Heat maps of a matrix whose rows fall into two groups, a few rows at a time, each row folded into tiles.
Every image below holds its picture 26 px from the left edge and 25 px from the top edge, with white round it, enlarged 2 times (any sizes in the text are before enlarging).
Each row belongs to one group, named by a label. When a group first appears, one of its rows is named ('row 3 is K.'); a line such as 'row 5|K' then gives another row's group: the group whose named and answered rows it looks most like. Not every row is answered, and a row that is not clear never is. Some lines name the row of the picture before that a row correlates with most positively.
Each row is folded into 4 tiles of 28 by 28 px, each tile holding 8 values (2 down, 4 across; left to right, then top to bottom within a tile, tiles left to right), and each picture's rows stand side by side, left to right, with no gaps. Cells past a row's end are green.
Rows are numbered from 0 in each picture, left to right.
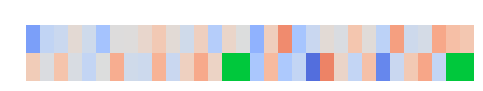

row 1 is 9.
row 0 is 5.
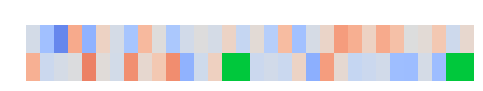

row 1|9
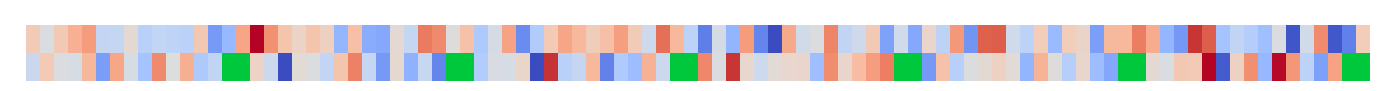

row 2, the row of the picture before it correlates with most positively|1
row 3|5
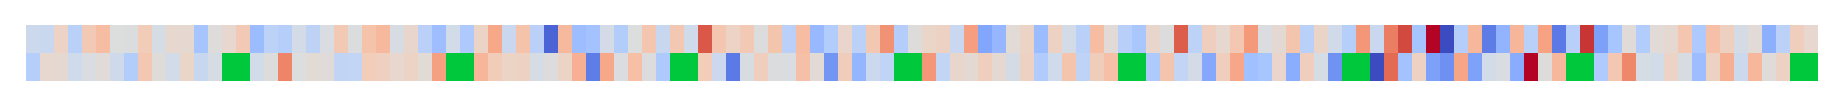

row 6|9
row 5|9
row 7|5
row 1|5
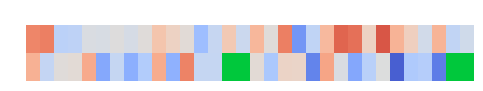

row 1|9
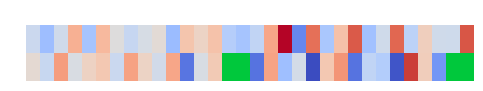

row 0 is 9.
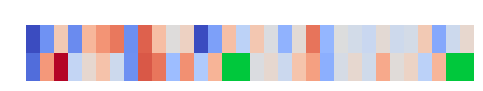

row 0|5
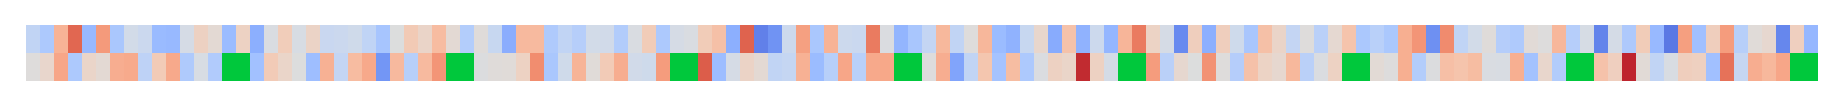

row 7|5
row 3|5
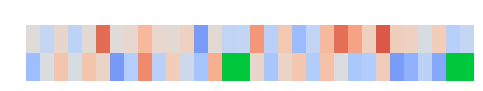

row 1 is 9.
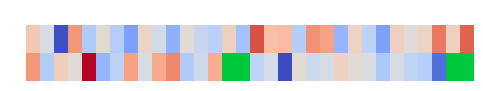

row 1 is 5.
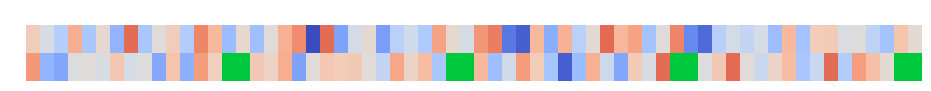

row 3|5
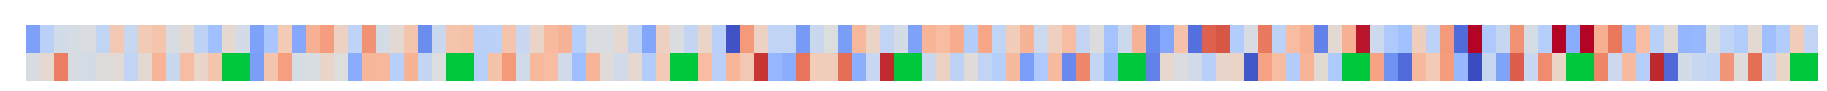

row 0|5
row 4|9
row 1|5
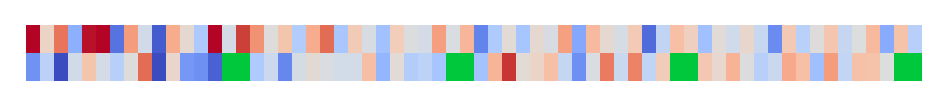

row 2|5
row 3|5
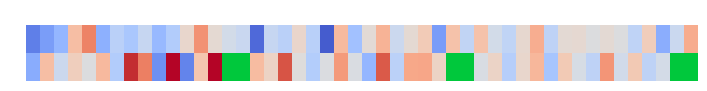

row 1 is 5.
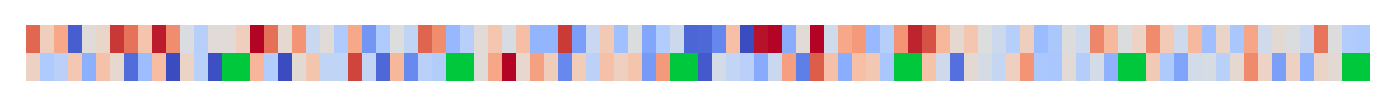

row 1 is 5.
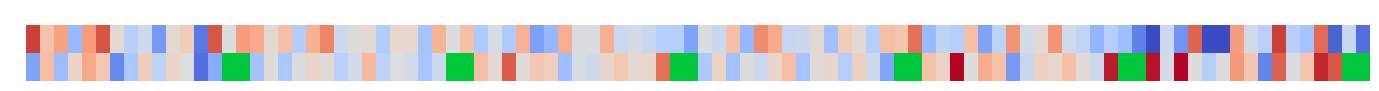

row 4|5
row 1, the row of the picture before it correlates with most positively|3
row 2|5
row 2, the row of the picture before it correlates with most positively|2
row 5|5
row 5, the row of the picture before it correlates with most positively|2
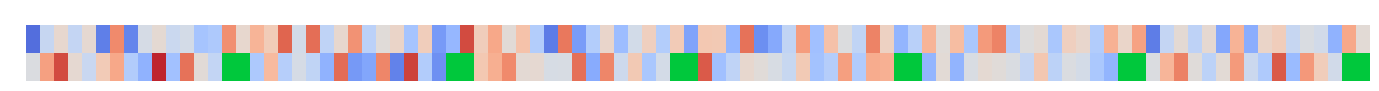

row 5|5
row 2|5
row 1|9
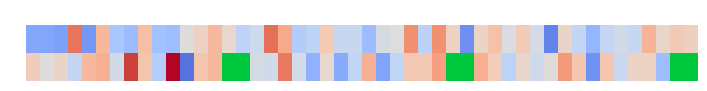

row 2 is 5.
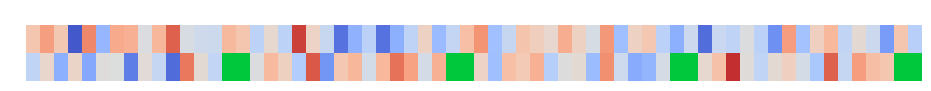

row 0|9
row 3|5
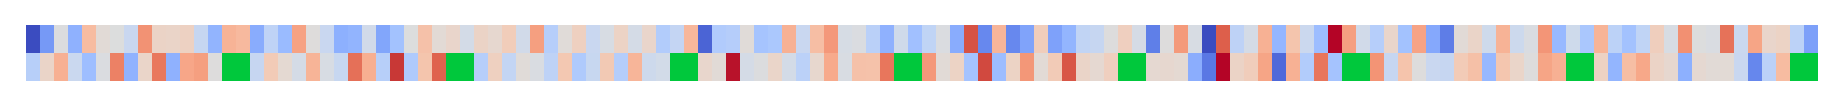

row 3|5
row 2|9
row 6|5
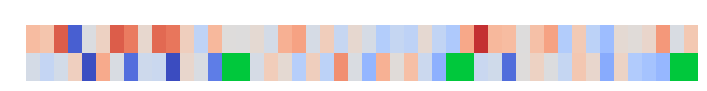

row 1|9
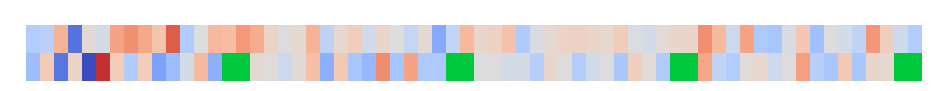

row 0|9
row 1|9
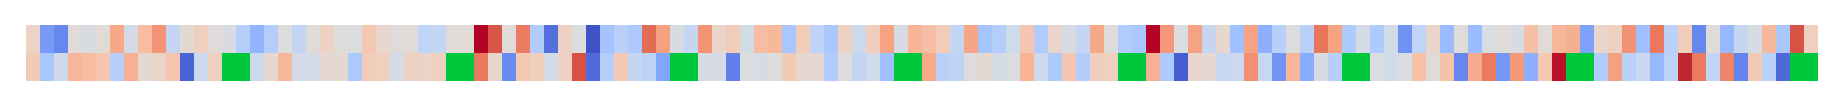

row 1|5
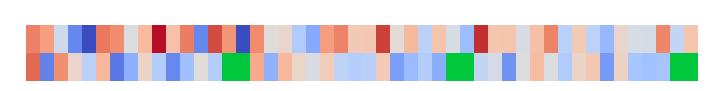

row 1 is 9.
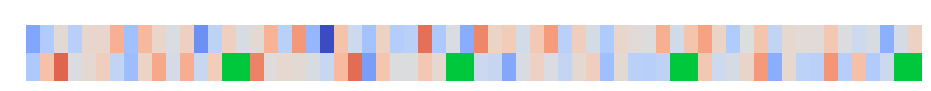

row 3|9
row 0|5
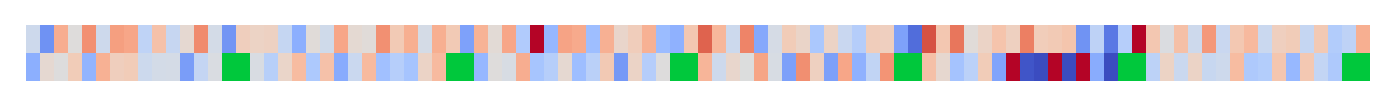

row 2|9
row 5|9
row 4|9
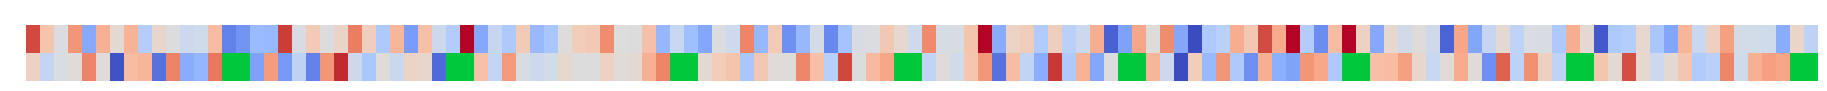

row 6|5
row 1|9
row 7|5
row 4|9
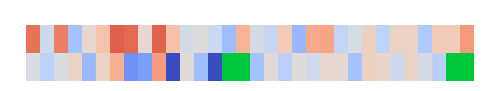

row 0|9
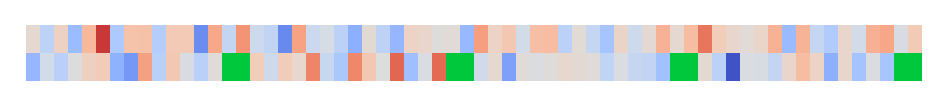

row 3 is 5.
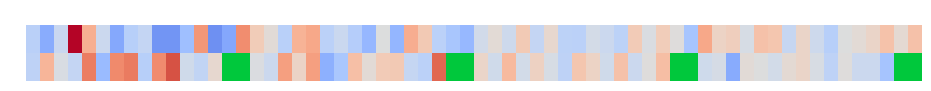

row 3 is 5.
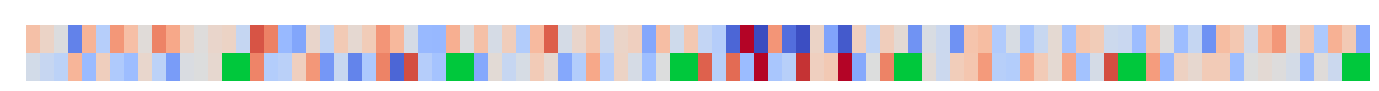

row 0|9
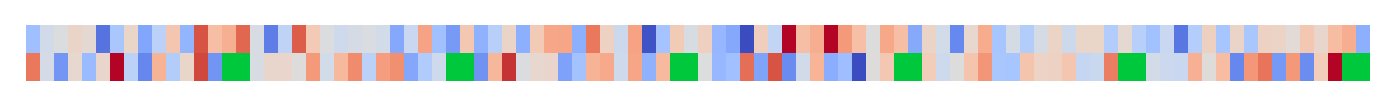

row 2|5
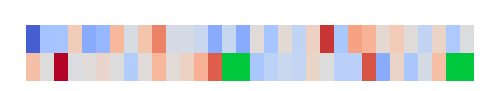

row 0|5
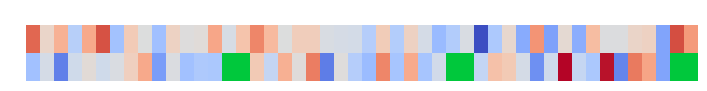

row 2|5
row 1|9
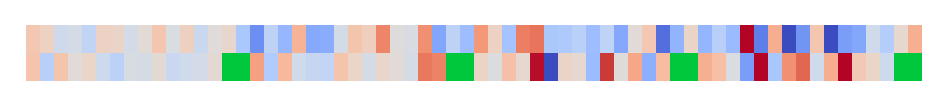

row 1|5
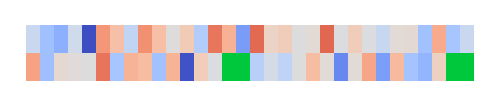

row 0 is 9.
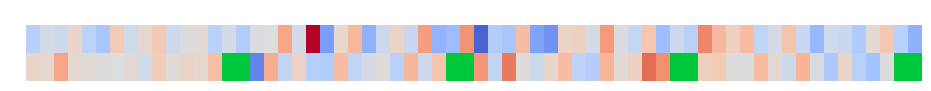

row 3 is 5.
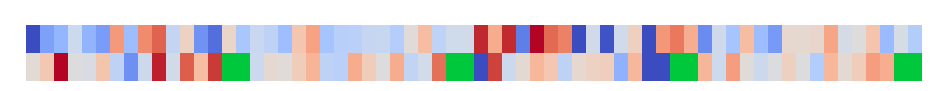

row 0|5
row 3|5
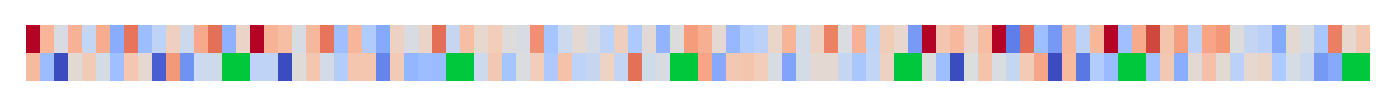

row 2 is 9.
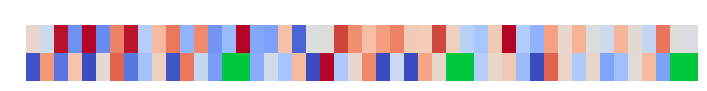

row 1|9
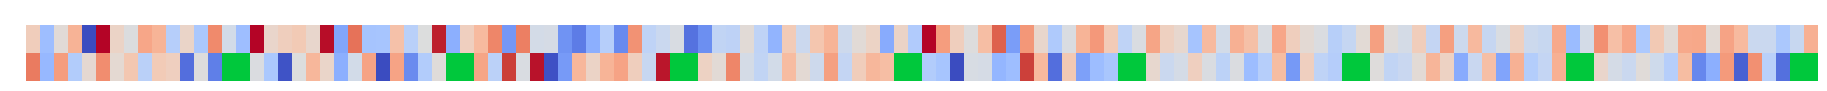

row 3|5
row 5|9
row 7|9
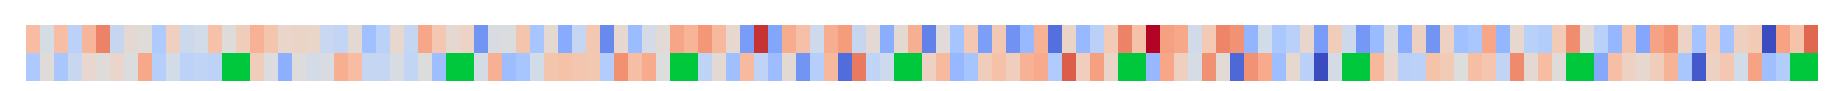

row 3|9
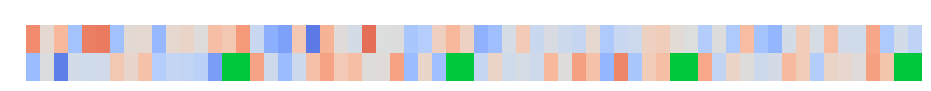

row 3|5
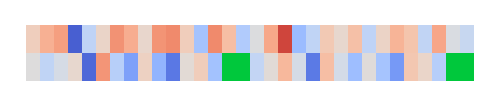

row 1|9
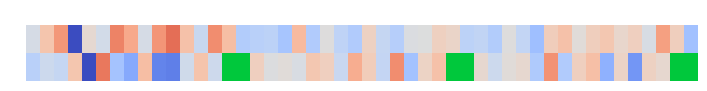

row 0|9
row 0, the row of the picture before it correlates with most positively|0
